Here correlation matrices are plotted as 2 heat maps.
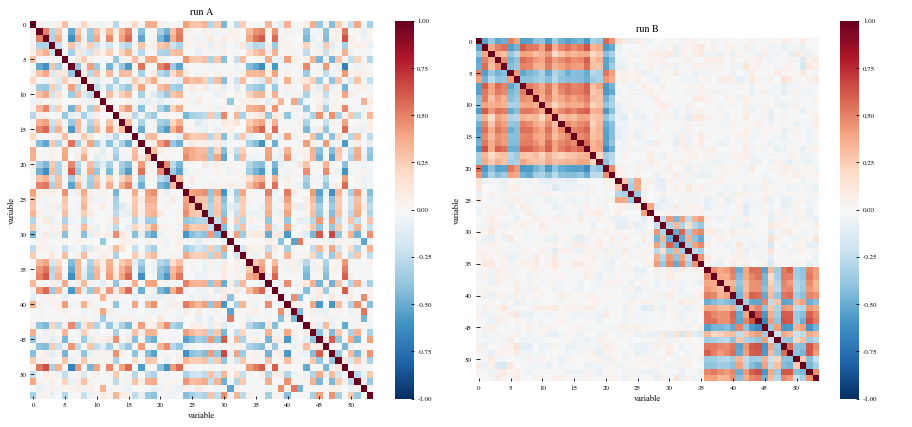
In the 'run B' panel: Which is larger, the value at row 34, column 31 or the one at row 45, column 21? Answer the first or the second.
the second
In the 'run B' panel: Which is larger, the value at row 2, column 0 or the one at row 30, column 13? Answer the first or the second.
the second
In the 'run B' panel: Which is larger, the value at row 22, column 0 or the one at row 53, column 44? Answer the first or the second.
the second
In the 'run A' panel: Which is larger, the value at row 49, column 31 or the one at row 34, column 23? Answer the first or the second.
the second
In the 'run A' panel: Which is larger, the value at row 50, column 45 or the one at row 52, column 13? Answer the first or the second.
the first
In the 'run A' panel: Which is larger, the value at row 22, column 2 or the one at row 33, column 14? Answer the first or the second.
the first
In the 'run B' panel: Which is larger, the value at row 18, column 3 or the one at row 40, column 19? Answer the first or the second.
the first
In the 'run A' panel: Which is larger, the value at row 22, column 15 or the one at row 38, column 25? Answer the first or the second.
the first
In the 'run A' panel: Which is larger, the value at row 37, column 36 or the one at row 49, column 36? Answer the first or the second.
the second
